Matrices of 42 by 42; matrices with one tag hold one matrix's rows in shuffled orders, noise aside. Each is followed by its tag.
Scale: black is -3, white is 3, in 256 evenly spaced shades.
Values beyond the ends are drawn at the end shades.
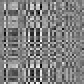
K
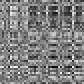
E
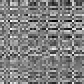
E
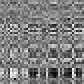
E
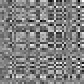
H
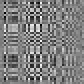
K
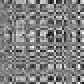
H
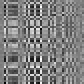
K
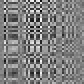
K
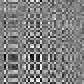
K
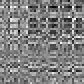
E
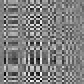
K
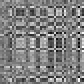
H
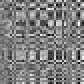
H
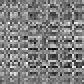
E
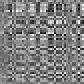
H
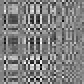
K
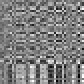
H
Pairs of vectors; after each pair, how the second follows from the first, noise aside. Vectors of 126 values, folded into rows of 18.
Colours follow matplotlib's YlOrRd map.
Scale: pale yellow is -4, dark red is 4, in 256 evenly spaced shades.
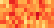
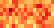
wrapped around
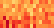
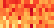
negated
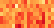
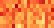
negated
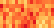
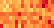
wrapped around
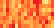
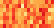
wrapped around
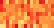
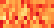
wrapped around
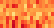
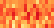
negated
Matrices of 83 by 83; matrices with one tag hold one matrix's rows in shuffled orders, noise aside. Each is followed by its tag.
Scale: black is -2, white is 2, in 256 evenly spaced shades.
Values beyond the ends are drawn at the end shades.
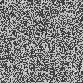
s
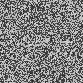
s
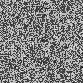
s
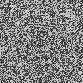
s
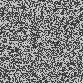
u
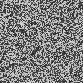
u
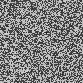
u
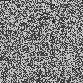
s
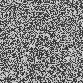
s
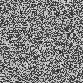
u
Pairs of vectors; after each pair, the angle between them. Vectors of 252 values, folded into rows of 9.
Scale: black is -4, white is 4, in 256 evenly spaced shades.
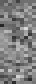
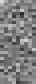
partly opposed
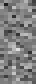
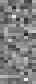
partly opposed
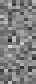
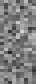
orthogonal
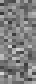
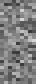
orthogonal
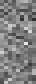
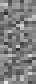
orthogonal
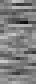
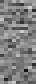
partly aligned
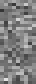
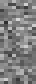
nearly parallel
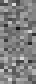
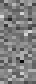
partly aligned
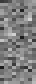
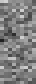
nearly opposite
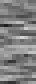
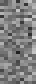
orthogonal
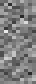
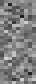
nearly parallel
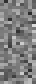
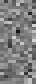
nearly parallel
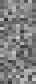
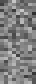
orthogonal
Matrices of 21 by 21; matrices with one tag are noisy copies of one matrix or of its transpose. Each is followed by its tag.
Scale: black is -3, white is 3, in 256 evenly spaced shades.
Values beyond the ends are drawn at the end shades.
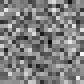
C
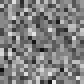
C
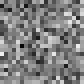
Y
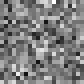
Y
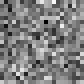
Y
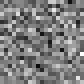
C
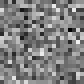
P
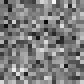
Y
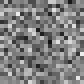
C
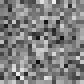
Y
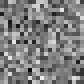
P
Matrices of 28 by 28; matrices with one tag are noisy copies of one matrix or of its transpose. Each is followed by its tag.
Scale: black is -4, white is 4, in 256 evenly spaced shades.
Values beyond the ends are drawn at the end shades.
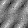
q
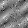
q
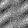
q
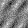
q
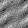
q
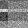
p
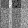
p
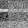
p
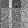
p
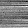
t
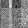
p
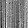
t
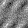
q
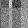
p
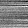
t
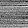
t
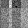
p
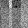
p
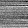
t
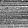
t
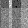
p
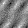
q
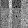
p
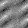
q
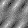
q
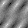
q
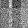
p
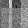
p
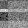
p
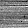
t
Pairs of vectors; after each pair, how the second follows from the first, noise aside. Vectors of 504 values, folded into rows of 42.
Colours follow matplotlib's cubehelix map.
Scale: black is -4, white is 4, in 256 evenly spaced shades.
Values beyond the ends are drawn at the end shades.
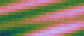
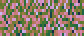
shuffled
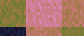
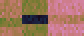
wrapped around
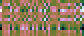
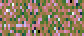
shuffled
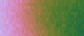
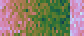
wrapped around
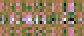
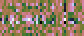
copied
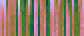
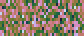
shuffled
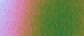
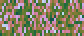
shuffled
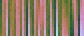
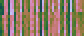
wrapped around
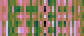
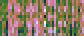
negated
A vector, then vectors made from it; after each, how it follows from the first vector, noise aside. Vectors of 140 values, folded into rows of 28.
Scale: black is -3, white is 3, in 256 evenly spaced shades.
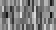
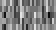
reversed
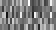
sign-scrambled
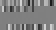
partly zeroed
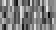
reversed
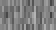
shrunk
